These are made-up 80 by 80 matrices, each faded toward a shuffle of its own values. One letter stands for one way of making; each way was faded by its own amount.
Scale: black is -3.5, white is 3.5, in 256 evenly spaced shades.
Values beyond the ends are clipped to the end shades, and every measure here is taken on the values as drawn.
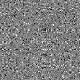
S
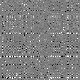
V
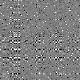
V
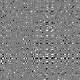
V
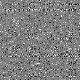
S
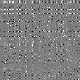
V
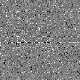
S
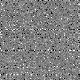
S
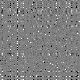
V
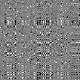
V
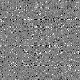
S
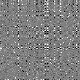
V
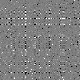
V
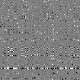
V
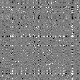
V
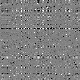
V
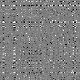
V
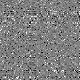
S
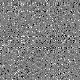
S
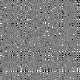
V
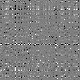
V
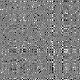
V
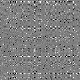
V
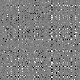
V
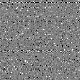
S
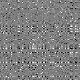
V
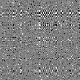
V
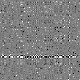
V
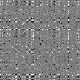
V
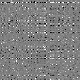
V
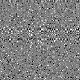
S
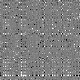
V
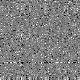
S
